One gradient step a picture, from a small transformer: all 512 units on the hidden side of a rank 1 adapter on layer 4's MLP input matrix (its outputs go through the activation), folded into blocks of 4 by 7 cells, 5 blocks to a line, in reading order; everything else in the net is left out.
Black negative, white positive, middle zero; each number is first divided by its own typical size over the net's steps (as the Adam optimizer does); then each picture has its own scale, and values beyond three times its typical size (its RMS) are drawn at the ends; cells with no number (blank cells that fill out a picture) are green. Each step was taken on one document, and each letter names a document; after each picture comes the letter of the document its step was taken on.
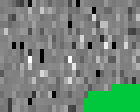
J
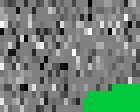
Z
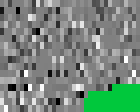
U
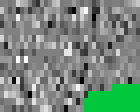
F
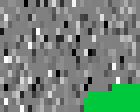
Z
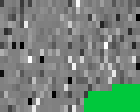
J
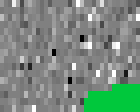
J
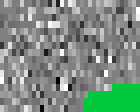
U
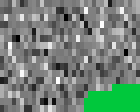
U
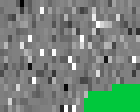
J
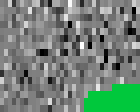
F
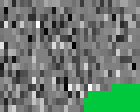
F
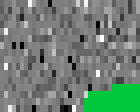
J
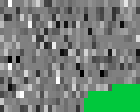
U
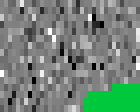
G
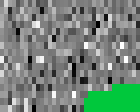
F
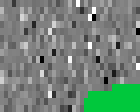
G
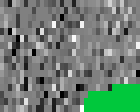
Z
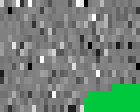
G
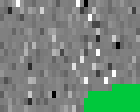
G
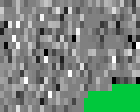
Z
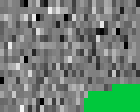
U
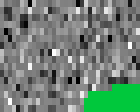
J
